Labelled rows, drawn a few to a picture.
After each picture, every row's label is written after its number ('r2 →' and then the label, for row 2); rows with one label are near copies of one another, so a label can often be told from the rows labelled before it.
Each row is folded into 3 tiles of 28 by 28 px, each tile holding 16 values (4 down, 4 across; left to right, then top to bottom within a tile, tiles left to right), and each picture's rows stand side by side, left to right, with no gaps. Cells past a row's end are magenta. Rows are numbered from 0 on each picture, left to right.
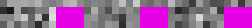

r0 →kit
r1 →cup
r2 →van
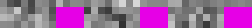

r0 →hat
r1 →cup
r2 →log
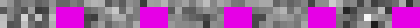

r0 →log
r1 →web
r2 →cup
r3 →web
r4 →van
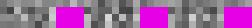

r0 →kit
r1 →log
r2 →log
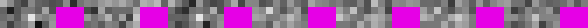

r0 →van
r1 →kit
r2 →van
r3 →hat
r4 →hat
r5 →hat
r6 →van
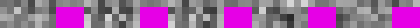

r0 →hat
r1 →log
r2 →log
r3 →cup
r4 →web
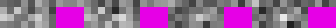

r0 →hat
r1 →hat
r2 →van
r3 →van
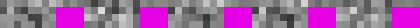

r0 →cup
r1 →hat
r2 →cup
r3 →cup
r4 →hat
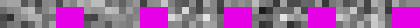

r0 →web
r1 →web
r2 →hat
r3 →van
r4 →hat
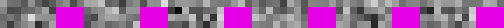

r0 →van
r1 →web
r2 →kit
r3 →hat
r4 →cup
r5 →kit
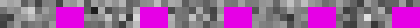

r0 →web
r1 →kit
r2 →log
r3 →cup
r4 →van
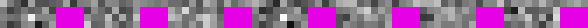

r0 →van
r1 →log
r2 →hat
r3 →van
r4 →web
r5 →web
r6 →kit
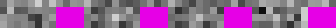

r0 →cup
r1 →van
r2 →van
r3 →kit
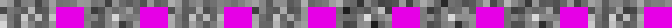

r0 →log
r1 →van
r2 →log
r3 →log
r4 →van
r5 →van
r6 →van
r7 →log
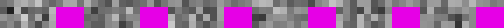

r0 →kit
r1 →van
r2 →log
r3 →web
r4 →log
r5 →cup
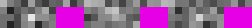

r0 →van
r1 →web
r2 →van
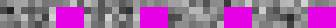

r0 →kit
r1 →log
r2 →web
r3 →cup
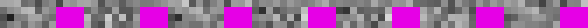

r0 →web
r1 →log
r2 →web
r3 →kit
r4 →kit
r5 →hat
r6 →web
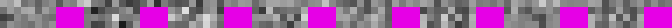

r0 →web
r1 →van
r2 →hat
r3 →kit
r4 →hat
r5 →log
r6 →cup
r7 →log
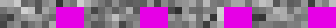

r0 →web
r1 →van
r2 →kit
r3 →web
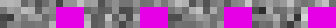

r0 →web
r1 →log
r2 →web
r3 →kit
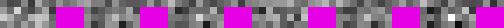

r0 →hat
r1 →van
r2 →van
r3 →kit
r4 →van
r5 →van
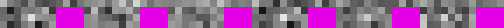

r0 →van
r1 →cup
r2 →cup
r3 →van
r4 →van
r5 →log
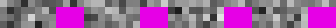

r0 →van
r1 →web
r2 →kit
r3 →kit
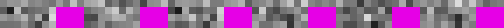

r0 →kit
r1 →web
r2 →kit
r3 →cup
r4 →van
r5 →cup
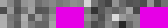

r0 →log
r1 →van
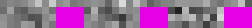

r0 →cup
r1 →cup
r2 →kit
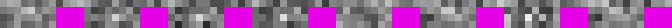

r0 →web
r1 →van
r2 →van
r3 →van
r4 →cup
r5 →web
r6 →log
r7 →web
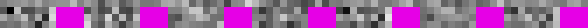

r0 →kit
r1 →log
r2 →web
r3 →van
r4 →kit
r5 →web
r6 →kit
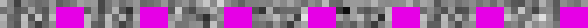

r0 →log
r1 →log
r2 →cup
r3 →kit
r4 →kit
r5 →log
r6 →hat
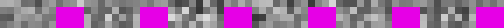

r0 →web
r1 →log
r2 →hat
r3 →web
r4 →hat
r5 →log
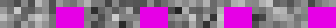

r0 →hat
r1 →van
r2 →kit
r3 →web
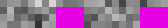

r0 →cup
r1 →web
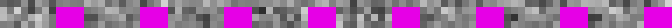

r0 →hat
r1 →web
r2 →cup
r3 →kit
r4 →log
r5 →web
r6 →web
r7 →web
